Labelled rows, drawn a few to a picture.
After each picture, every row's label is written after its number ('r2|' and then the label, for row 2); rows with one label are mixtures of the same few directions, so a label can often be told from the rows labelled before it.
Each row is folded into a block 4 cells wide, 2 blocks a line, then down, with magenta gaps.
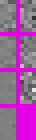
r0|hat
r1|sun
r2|hat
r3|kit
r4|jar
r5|sun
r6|sun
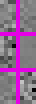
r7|hat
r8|kit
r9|jar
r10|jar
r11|hat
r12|sun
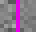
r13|hat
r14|kit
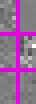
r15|sun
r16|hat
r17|kit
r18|jar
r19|hat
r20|jar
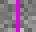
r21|hat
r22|kit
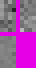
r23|jar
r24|kit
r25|sun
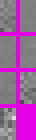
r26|kit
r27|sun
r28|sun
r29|jar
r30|jar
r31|kit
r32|jar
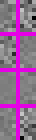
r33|hat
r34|sun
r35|sun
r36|kit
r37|hat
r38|hat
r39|sun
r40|kit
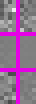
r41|jar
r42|kit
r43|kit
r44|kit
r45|hat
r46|sun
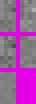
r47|jar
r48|jar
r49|jar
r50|hat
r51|sun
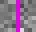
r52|hat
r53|kit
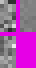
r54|hat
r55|kit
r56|jar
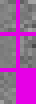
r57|hat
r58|hat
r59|sun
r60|jar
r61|kit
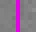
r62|sun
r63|jar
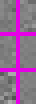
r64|jar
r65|hat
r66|sun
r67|kit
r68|hat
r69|kit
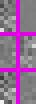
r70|kit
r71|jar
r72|sun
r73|jar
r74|kit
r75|hat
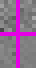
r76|kit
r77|sun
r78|sun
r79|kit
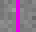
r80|jar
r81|sun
